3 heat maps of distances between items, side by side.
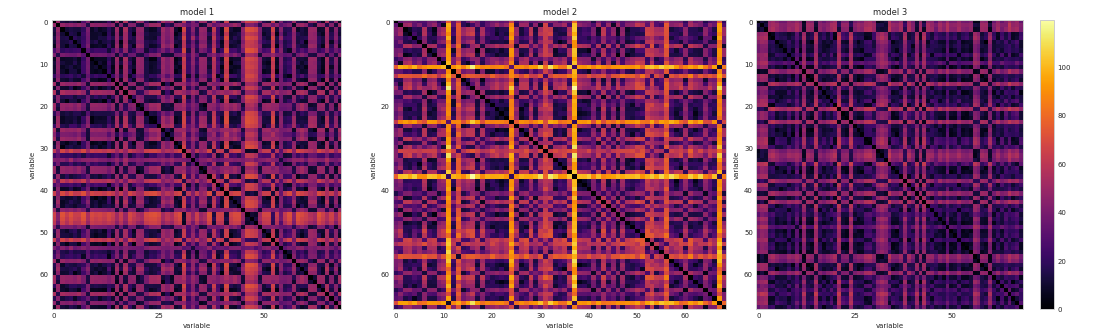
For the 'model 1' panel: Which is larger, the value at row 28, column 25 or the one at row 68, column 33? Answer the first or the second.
the first
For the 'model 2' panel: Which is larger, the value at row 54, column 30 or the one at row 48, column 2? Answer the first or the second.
the first
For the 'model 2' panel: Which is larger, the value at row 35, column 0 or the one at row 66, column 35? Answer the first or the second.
the first
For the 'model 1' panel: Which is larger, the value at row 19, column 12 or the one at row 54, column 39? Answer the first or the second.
the second
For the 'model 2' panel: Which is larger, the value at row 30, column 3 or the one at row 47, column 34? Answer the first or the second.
the first
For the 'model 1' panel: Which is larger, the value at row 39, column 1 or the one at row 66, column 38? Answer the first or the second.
the second
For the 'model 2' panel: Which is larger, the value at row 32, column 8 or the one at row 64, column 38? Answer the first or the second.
the first
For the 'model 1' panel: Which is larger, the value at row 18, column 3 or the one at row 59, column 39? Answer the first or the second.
the second
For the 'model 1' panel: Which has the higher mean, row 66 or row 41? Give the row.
41
